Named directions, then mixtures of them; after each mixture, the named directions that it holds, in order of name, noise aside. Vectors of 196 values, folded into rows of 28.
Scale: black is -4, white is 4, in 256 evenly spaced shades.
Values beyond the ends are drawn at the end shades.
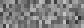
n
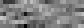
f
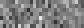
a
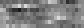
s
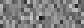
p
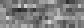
s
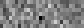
a, p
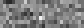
a, f, p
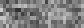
f, n, s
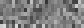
a, p, s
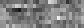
s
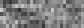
f, n, s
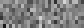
a, n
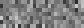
a, p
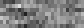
f, s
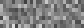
a, p, s
